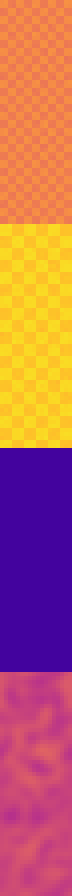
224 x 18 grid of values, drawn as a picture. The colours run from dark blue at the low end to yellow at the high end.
It is made of 4 by 1 panels. Panel 1,1: high, checkered, faint in contrast. Panel 2,1: very high, checkered, faint in contrast. Panel 3,1: very low, flat. Panel 4,1: middling, blotchy, faint in contrast.
